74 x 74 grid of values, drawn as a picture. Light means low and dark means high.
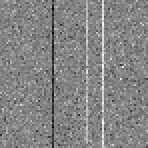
Overall the values sit about 50% of the way up the scale. A few values lie far out on both sides of the bulk. No overall slope runs across the table. Columns 27, 44 and 52 stand out from the rest.
